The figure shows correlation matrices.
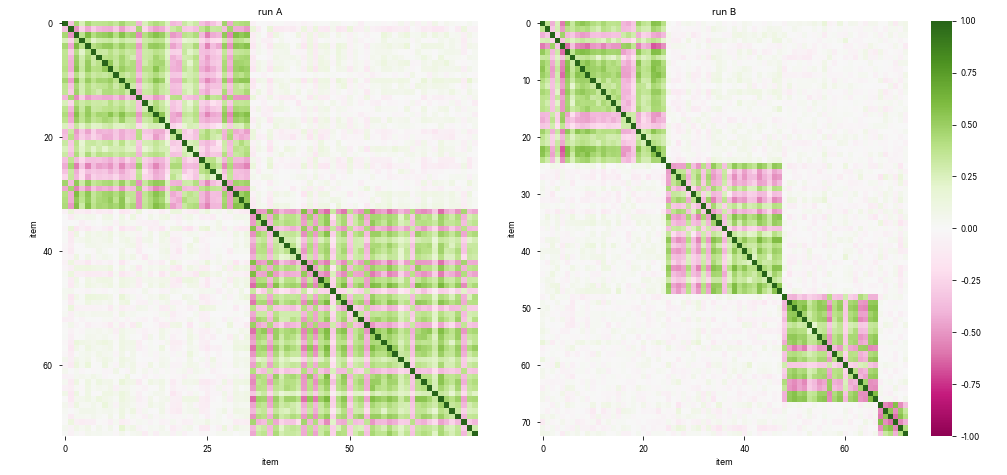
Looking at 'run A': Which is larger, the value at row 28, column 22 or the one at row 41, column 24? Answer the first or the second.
the first
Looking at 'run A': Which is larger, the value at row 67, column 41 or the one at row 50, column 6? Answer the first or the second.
the first
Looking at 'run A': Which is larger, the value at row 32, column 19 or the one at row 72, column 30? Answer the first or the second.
the second
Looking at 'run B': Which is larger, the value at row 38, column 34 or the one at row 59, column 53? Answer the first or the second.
the first
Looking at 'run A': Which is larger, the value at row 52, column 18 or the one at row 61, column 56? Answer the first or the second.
the first
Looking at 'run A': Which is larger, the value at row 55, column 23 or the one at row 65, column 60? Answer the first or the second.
the second
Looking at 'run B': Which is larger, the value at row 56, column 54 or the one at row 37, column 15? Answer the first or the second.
the first
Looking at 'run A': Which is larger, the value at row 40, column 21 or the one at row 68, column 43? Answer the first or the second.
the second
